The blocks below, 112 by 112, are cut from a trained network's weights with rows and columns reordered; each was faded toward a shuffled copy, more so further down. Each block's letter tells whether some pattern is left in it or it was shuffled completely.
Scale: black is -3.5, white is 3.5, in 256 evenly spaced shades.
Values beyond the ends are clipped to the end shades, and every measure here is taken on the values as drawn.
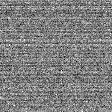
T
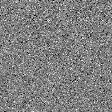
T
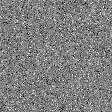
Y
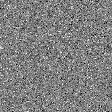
T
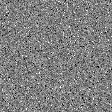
T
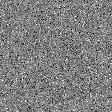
Y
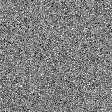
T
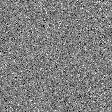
Y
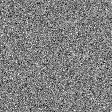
Y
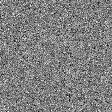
T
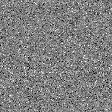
T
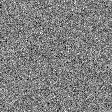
Y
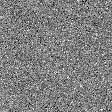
Y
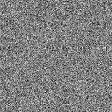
T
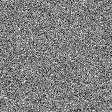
Y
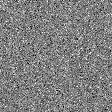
Y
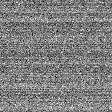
T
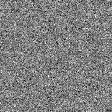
T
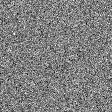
Y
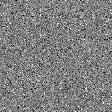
T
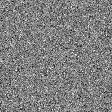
Y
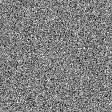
Y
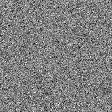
T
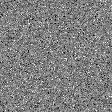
Y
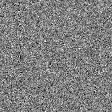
T
